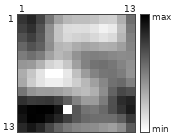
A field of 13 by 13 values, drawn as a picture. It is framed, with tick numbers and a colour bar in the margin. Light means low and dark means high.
Roughest part: bottom middle. Lone odd cells: 1, lower than its neighbours. Average level on the scale: 50%. Ninth with the highest average: bottom left.
